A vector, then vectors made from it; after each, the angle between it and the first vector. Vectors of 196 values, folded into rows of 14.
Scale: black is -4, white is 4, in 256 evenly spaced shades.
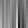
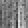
nearly opposite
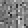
partly opposed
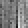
nearly opposite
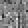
partly aligned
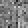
partly opposed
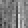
nearly opposite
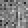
partly opposed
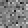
orthogonal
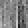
nearly parallel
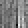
nearly opposite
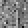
partly aligned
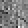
partly opposed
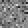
orthogonal
